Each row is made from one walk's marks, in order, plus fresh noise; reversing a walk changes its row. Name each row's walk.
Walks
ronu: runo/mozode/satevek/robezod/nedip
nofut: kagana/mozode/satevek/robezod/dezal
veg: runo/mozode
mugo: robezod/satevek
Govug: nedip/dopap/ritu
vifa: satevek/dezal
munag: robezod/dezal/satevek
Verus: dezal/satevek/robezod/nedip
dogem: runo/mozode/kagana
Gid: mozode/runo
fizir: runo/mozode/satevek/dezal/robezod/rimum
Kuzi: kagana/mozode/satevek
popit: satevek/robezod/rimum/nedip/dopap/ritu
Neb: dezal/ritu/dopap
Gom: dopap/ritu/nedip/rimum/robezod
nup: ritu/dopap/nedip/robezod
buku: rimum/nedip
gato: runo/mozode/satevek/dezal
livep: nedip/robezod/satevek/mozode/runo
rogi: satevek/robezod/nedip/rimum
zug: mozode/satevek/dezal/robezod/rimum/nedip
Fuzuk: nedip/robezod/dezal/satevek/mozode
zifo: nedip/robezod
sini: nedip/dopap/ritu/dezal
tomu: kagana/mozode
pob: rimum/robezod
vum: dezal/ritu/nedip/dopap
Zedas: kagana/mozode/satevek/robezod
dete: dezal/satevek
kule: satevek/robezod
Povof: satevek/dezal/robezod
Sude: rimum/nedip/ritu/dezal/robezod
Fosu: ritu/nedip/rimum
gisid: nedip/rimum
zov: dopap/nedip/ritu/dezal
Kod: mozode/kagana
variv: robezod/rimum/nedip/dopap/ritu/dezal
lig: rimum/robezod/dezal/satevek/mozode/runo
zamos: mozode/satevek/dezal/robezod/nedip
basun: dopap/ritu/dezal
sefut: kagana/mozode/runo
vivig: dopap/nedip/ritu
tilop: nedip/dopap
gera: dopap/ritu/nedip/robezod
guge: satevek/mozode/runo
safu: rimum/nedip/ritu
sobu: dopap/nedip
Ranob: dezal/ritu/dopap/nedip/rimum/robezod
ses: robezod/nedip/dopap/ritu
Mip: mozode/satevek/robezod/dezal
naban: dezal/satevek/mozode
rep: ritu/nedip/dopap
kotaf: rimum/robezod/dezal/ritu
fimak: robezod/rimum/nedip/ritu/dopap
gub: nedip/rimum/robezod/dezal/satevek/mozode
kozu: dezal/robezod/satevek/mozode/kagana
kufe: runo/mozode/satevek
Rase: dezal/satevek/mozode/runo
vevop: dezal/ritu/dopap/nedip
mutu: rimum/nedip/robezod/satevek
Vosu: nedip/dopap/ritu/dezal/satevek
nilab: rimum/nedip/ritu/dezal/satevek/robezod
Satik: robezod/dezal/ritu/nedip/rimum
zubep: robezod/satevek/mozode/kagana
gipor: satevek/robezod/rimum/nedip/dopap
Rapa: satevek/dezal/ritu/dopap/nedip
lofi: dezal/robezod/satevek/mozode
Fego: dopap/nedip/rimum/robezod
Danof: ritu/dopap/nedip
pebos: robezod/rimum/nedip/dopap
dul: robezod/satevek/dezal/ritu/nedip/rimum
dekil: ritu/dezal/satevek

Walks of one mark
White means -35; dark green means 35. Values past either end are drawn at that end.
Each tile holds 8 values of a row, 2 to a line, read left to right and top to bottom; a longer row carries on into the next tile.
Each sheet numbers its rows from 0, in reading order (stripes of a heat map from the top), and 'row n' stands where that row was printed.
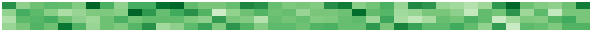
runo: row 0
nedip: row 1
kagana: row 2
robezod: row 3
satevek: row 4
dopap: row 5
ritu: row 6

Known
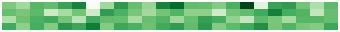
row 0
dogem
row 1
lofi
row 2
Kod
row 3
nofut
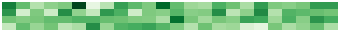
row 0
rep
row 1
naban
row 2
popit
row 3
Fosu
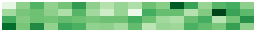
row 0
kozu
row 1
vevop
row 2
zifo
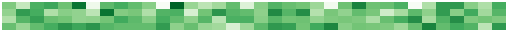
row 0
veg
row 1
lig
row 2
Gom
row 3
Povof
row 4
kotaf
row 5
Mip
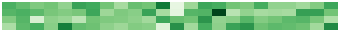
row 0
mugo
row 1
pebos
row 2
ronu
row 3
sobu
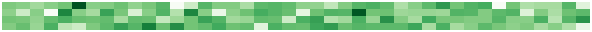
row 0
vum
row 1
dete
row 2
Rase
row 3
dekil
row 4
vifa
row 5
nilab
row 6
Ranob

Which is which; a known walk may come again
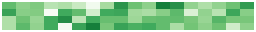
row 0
basun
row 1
lofi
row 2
vivig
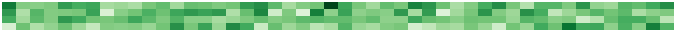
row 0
Fosu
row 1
Danof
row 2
Zedas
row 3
rep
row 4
pebos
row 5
Govug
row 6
kufe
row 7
dogem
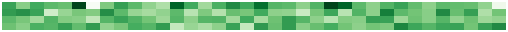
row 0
tomu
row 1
gato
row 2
safu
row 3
Kod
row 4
buku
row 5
Povof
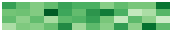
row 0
gisid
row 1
Kuzi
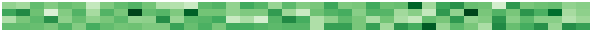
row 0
sefut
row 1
livep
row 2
guge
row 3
Gid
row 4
zubep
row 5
zug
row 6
kule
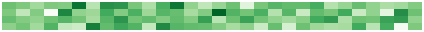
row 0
vum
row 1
Mip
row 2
Fego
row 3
Satik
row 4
zov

